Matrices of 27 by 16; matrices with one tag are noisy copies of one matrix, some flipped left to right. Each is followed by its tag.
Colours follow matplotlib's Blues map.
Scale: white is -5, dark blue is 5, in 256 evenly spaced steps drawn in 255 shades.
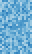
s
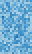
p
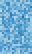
p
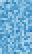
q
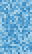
p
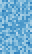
s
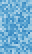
p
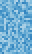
q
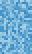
q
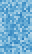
p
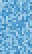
s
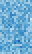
p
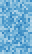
p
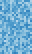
s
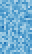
q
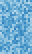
p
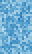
p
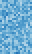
s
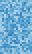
p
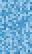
s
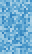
p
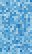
p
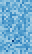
p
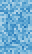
p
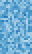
q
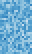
q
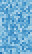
p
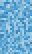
q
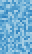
q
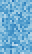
p
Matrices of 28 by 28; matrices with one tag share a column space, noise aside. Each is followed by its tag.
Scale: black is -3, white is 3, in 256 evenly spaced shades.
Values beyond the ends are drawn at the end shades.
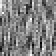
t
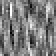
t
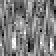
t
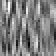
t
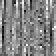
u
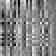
u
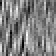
t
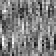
t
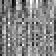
u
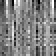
u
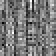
u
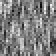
t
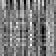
u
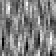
t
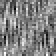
t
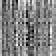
u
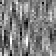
t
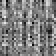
u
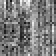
u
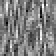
t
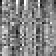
u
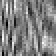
t
